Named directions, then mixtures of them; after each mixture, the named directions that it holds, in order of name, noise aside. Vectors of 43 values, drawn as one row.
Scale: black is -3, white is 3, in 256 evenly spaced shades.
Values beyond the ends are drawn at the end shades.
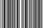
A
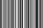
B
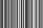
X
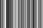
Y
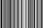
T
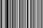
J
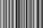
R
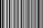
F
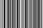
A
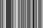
Y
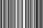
A, B, T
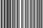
A, J, T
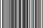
T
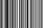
J, X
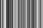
Y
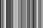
Y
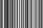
A, J, X
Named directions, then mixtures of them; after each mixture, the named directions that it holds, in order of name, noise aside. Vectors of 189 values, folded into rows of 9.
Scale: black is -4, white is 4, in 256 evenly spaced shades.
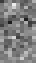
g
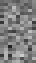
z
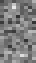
g, z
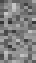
g, z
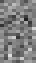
g, z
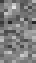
g, z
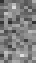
g, z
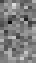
g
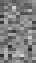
z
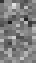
g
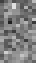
g, z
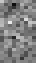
g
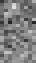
g, z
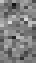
g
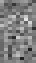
g, z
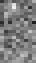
g, z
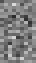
g, z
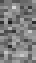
g, z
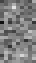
g, z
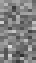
z
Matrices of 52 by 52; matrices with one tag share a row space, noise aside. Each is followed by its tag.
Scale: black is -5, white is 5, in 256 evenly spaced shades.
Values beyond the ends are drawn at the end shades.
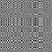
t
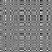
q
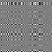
t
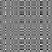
q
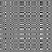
q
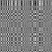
t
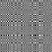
t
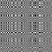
t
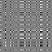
q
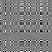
q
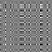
q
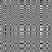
q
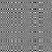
t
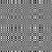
t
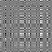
q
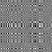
t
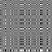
q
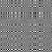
t
